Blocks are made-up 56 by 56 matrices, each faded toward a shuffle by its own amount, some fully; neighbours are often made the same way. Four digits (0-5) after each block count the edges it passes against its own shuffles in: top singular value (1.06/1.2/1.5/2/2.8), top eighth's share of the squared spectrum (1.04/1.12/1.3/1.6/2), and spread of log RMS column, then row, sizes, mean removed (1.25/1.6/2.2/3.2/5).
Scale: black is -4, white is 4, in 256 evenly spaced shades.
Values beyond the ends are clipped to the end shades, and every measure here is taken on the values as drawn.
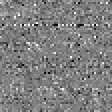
2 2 0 2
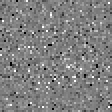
1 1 0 0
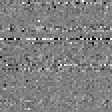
3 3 0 3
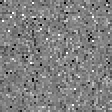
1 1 1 0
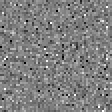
1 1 1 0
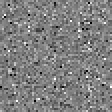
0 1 2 0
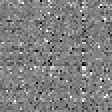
3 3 2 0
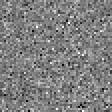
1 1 0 0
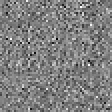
3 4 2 2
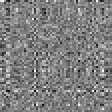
4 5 3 3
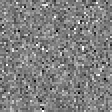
1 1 0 0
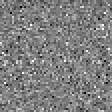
2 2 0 1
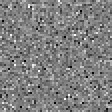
0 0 0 0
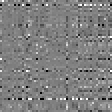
4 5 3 3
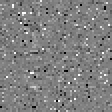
2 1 0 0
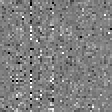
4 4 2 0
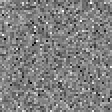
2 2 0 0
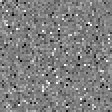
1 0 0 0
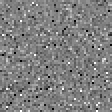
1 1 0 0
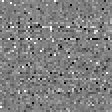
3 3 0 2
